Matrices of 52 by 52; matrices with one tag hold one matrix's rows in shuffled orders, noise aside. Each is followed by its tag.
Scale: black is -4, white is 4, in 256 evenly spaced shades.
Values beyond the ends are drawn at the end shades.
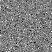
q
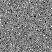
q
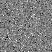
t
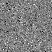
t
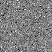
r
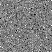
q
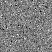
r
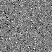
t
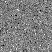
r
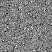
t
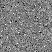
r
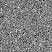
r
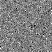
q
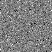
q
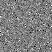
q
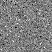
r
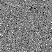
q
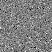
q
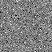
r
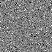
q
